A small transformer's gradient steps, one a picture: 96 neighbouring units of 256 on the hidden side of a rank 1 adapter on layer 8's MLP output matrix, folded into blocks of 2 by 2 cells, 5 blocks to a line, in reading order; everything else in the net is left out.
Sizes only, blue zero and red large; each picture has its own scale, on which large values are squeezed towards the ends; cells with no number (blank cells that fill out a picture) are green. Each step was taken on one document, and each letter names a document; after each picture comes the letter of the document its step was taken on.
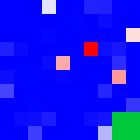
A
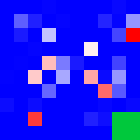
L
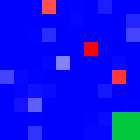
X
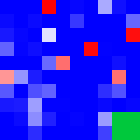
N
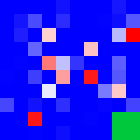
L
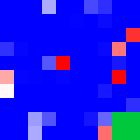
A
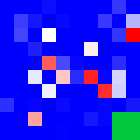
L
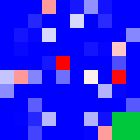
A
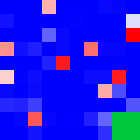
N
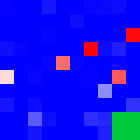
A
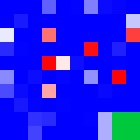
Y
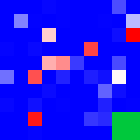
L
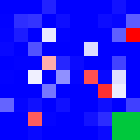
L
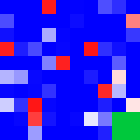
N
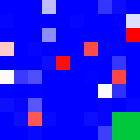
N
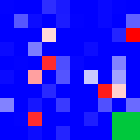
L
